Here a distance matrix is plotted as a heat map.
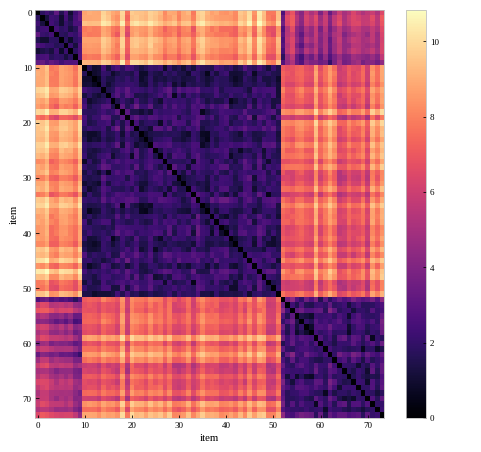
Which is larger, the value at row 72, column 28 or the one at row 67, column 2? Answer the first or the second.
the first
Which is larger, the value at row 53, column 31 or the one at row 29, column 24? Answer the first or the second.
the first
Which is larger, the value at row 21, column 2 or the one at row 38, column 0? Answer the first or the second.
the first
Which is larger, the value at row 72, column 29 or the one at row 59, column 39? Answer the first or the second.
the second
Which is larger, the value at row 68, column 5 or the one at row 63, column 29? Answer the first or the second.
the second
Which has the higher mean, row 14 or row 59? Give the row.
59
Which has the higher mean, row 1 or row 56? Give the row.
1
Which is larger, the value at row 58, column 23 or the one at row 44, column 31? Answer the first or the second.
the first
